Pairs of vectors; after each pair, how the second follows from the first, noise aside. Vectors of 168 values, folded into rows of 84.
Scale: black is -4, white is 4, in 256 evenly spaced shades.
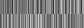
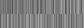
shrunk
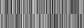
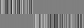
partly zeroed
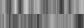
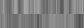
shrunk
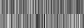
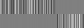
partly zeroed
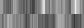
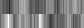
reversed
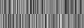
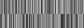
wrapped around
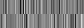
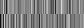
wrapped around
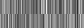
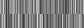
reversed
